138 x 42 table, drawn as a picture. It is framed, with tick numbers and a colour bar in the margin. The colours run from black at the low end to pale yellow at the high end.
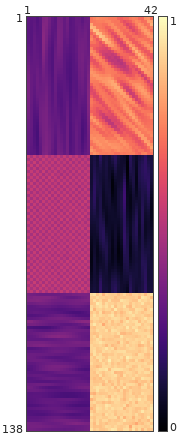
It is made of 3 by 2 panels. Panel 1,1: low, streaked downward, faint in contrast. Panel 1,2: high, slanting down to the right. Panel 2,1: middling, checkered, faint in contrast. Panel 2,2: very low, streaked downward, faint in contrast. Panel 3,1: low, streaked across, faint in contrast. Panel 3,2: very high, fine-grained, faint in contrast.
